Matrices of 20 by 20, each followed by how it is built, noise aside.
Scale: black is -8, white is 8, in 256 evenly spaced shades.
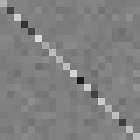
diagonal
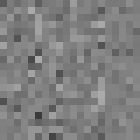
uneven columns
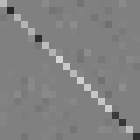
diagonal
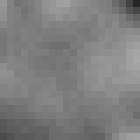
smooth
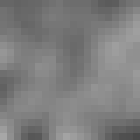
smooth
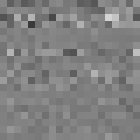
uneven rows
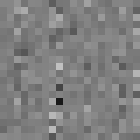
uneven columns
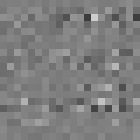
uneven rows
